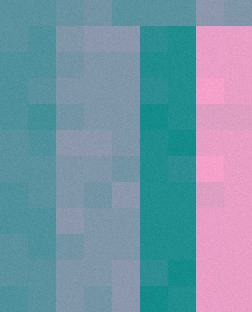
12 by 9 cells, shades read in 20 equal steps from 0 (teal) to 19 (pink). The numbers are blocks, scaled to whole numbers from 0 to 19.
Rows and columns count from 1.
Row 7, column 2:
6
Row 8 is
5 6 9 8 10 1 1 17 18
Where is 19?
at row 4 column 8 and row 7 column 8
